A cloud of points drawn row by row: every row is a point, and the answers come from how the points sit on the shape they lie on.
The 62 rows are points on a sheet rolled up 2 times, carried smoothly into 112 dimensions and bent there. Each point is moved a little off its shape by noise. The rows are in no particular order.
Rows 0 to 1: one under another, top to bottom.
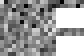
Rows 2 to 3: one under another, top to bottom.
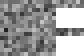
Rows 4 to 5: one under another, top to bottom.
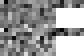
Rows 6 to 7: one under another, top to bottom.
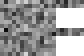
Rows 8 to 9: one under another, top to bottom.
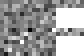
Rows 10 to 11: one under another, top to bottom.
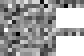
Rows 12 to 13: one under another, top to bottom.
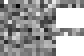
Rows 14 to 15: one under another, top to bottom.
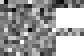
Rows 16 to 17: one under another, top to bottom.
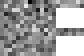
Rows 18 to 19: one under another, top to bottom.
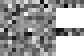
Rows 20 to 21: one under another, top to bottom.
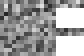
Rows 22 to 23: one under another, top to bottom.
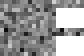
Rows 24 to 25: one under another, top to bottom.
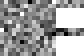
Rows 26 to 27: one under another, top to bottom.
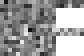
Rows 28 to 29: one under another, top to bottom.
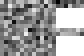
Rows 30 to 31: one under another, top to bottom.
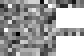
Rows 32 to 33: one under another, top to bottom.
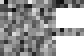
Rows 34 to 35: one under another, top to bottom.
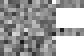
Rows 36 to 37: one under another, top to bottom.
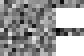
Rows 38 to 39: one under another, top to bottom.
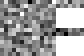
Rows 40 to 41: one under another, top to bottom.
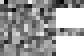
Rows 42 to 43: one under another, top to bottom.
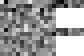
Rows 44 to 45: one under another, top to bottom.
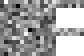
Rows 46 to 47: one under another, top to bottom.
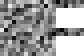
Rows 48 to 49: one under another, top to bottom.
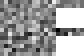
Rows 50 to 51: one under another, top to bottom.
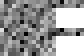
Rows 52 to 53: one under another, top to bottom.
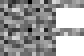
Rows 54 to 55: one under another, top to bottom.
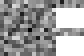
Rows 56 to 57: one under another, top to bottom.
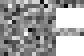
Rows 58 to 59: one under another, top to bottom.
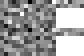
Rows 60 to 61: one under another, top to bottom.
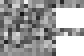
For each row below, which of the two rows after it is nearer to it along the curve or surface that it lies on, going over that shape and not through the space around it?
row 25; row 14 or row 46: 14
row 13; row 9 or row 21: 9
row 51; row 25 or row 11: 25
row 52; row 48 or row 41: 41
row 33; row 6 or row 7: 7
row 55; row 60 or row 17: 60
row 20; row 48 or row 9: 9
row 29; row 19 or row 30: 30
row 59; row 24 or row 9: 9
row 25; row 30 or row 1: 30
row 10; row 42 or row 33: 42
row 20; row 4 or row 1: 4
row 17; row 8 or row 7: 7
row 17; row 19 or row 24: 24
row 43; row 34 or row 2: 34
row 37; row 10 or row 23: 10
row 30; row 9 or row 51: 9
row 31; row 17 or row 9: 9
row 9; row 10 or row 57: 57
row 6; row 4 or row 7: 7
